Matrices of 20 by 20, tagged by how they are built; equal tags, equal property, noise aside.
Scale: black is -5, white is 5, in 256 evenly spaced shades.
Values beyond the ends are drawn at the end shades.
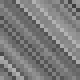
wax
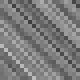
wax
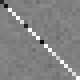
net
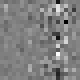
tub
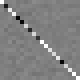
net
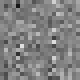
tub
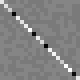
net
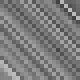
wax
